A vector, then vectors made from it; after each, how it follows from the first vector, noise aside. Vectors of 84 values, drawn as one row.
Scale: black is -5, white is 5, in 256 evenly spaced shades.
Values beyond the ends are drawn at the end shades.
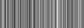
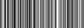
scaled up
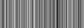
negated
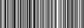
scaled up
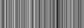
negated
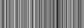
negated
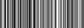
scaled up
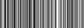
scaled up
